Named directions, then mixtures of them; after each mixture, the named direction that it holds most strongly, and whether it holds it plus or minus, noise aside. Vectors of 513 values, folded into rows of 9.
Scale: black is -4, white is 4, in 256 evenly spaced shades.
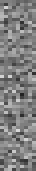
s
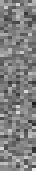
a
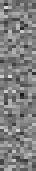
s, plus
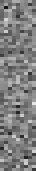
a, minus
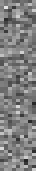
a, plus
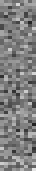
a, plus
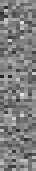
s, minus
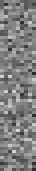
s, plus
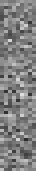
s, minus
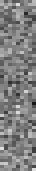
a, plus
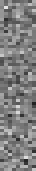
a, plus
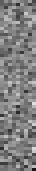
a, minus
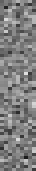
a, minus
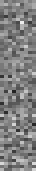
s, minus
